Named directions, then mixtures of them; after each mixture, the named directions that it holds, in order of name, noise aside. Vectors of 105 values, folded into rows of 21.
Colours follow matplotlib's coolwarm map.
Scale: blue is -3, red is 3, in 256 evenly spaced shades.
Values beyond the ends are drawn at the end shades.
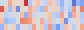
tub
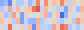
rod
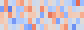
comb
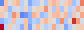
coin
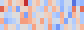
tub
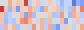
tub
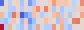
coin, rod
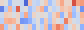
tub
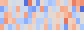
rod, tub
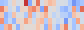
rod, tub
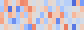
comb, tub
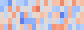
rod, tub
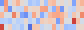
coin, comb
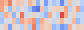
rod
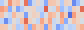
coin, tub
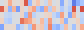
tub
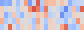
rod, tub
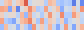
comb, tub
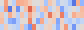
comb, tub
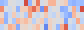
rod, tub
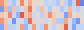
coin, comb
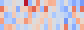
rod, tub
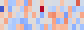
comb, tub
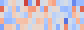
rod, tub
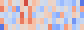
coin, tub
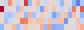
comb, tub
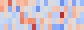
rod, tub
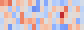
rod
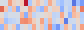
tub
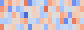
coin, tub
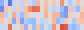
comb, rod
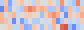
comb, rod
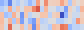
rod
